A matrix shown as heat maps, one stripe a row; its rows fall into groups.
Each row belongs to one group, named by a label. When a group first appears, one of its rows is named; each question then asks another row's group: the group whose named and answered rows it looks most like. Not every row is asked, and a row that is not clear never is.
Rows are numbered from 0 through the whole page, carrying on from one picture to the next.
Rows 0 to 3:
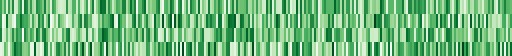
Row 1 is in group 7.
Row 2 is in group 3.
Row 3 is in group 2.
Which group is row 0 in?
3
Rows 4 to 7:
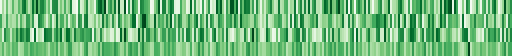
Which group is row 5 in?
7
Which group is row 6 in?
2
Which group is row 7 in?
3
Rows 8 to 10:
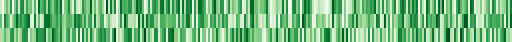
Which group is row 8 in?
2
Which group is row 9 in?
2
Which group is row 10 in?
3
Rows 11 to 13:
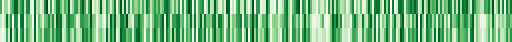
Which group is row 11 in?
2
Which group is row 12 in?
2
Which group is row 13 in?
2
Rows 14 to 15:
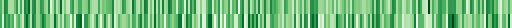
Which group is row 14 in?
7
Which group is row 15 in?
7
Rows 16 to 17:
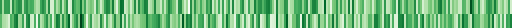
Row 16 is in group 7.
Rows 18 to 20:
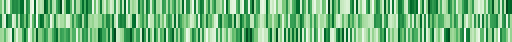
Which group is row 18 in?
2
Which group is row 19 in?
7
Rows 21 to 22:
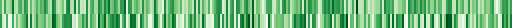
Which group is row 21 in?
3
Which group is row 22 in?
3
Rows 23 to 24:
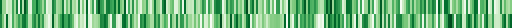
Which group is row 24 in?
3
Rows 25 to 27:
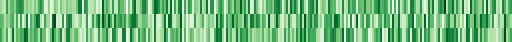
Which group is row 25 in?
7
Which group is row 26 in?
3
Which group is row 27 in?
3
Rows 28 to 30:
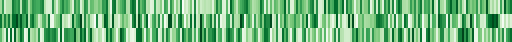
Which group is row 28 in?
3
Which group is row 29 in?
7
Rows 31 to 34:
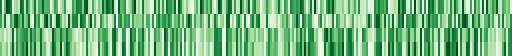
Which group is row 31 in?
7
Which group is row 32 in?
2
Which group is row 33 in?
3
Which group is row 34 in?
3
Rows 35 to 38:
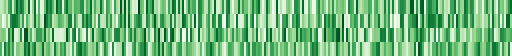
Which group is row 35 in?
2
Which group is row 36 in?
2
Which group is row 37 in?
3
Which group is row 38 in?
7
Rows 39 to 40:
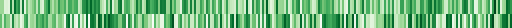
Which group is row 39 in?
2
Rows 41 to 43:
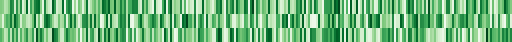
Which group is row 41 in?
3
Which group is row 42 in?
2
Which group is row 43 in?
3
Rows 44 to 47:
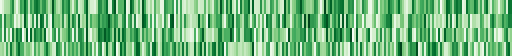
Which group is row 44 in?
3
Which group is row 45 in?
3
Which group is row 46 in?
3
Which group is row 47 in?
2
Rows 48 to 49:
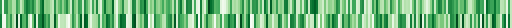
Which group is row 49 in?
7
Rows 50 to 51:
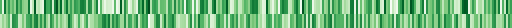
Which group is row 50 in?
2
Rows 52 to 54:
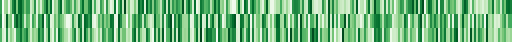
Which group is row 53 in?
7
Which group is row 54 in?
7
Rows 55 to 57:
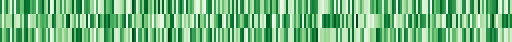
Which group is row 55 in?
7
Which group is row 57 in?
7
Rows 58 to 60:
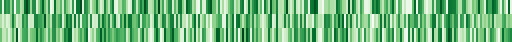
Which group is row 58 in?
7
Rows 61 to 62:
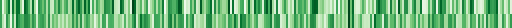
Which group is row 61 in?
7
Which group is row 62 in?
7
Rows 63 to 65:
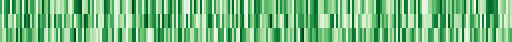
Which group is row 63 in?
7
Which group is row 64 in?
7
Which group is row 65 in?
7
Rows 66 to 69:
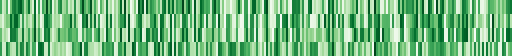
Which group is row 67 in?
2
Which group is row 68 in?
2
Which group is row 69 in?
7
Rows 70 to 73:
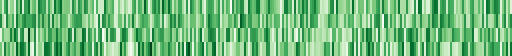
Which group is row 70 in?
7
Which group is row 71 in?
7
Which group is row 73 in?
2
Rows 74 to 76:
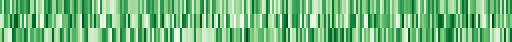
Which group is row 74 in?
2
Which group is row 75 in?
2
